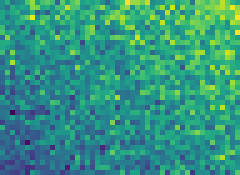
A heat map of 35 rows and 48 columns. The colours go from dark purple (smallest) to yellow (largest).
Grain: fine. Average level on the scale: 50%. Odd rows or columns: none. Ninth with the lowest average: bottom left. Slope: up to the top right. Ninth with the highest average: top right. Histogram: bell-shaped.
